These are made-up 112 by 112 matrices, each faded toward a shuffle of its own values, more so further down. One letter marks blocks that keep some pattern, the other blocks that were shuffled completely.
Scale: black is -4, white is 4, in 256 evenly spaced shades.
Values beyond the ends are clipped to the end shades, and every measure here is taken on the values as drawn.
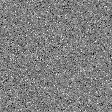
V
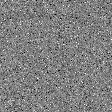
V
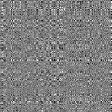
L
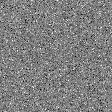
V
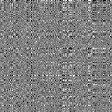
L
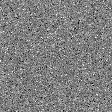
V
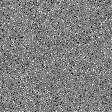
V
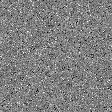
V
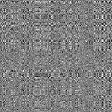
L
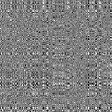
L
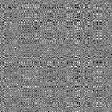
L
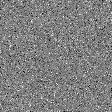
V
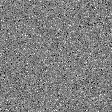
V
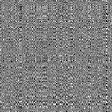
L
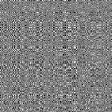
L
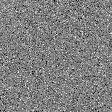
V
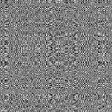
L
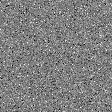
V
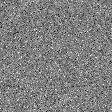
V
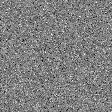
V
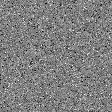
V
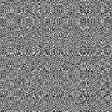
L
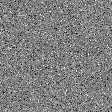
V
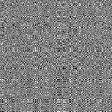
L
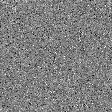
V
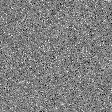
V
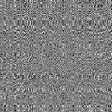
L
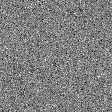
V
